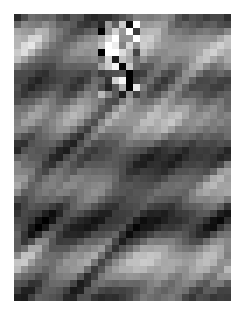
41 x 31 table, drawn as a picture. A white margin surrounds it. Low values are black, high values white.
The ninth with the lowest average is the bottom left. Horizontal stripes repeat 4 times down the table. Values change most from cell to cell in the top middle. An odd patch, rougher than its surroundings, sits in the top middle. On average the colour sits 40% of the way up the scale.
